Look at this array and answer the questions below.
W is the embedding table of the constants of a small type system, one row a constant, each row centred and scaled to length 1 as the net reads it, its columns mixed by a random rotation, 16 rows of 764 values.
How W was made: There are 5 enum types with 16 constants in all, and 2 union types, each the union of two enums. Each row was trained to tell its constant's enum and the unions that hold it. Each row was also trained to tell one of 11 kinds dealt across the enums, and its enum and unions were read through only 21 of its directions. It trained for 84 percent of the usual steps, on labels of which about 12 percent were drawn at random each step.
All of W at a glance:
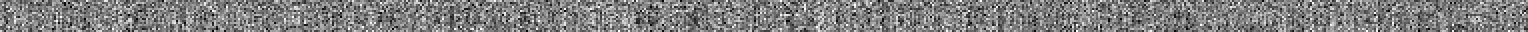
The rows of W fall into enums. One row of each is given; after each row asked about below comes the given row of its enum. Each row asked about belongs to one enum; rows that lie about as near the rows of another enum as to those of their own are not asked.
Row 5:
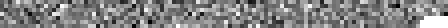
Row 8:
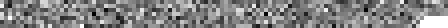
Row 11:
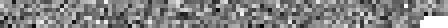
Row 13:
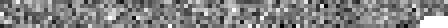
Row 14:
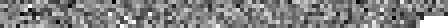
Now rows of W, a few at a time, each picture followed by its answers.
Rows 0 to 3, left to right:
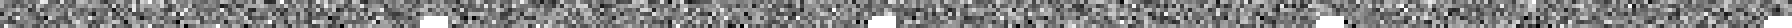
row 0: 14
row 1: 13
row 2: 5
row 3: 8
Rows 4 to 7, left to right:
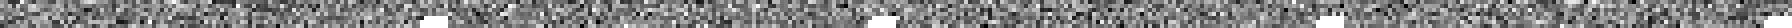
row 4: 11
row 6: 11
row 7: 14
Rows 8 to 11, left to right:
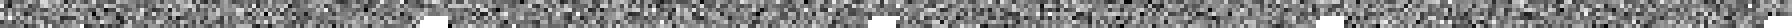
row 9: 11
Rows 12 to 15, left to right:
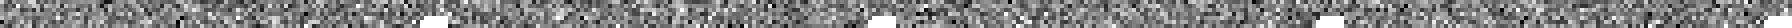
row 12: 8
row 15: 8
